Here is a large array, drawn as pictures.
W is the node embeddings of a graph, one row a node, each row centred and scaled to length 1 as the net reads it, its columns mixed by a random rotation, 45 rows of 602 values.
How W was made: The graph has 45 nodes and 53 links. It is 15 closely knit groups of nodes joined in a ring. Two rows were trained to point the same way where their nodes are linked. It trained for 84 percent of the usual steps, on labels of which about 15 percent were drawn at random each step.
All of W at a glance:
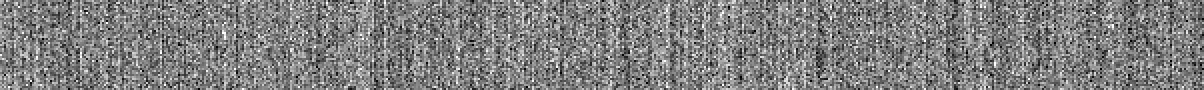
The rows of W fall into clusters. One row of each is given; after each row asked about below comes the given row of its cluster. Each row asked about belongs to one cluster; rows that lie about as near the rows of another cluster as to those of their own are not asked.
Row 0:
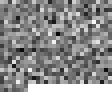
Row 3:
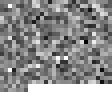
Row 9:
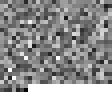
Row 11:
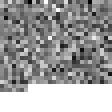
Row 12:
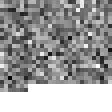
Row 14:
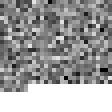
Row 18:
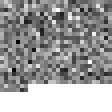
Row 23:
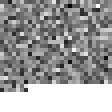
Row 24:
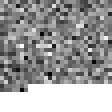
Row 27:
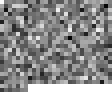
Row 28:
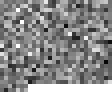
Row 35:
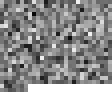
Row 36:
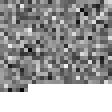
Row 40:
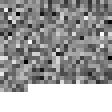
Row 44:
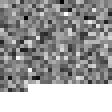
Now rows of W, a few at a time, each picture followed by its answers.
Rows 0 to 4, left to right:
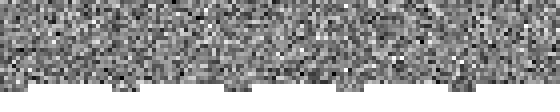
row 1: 44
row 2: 40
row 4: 35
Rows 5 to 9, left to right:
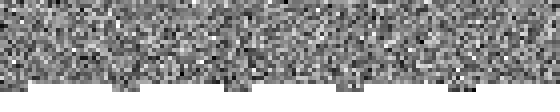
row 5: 18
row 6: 12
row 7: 44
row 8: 3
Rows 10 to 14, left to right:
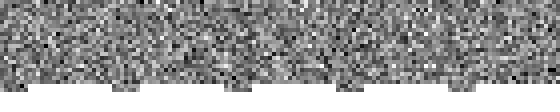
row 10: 35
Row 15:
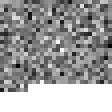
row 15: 27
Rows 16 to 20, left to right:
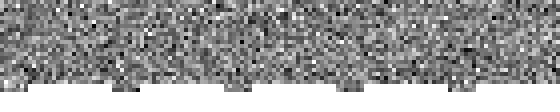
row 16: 27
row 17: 9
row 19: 40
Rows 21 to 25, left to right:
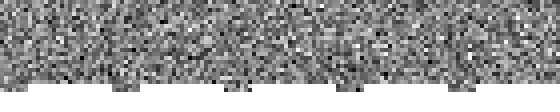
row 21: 14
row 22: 0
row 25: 24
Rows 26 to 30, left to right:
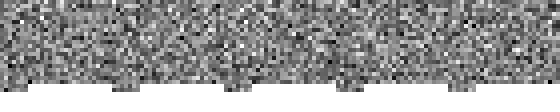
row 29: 24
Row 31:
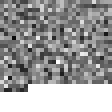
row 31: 36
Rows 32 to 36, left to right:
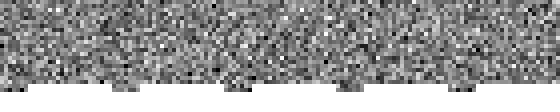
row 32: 36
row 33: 14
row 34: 9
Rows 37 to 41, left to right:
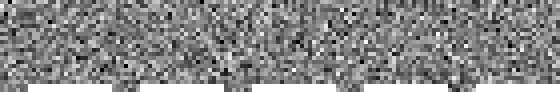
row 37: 0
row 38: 11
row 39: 28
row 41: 11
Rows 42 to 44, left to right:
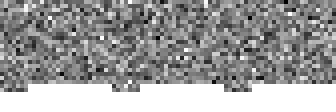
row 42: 18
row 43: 3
